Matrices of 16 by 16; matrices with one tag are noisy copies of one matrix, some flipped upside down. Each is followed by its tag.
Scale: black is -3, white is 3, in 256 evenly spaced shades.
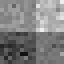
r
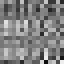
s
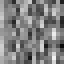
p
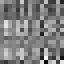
s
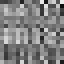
s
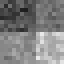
r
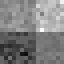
r
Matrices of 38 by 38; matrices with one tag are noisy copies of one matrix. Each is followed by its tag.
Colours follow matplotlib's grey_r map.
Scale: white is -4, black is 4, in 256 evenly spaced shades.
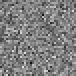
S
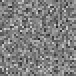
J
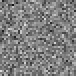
S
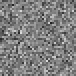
S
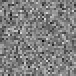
S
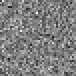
J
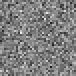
S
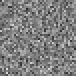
J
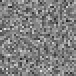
J
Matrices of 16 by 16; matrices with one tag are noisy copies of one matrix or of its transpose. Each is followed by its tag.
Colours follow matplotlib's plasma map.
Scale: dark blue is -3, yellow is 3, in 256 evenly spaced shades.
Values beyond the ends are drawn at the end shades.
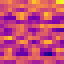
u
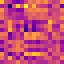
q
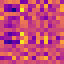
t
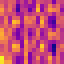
u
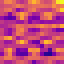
u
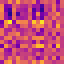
t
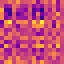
t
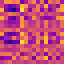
t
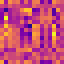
q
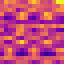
u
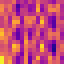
u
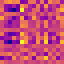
t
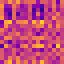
t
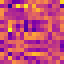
q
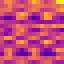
u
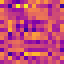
q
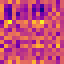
t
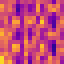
u
